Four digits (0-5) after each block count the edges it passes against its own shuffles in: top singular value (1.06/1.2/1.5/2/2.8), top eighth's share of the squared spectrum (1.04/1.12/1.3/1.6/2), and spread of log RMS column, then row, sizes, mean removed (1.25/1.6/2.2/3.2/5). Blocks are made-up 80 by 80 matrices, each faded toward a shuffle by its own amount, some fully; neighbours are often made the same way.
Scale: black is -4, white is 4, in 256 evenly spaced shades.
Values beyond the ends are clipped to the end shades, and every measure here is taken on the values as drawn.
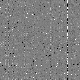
4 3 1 0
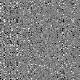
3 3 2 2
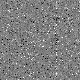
2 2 1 0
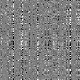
4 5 3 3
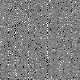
4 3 2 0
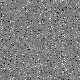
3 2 1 0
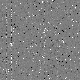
3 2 1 0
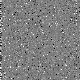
3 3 2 0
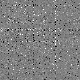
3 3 2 2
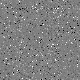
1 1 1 1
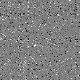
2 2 1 1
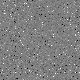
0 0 0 0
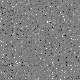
1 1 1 1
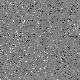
1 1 0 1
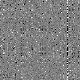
4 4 2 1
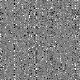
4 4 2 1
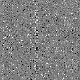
3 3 2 1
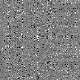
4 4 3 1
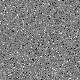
1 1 0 0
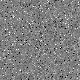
2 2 0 0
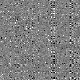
4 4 3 2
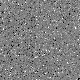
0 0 0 0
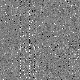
3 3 2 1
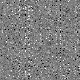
3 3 2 1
